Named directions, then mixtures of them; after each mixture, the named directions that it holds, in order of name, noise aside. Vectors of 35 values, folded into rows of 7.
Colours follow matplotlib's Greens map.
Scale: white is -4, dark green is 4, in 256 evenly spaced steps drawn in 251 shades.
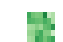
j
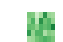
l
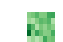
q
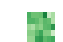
j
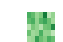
j, l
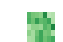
j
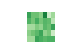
j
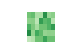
j, l, q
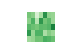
l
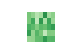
l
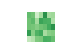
j, l, q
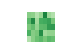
j, l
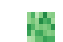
j, l, q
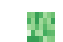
l, q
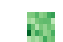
q
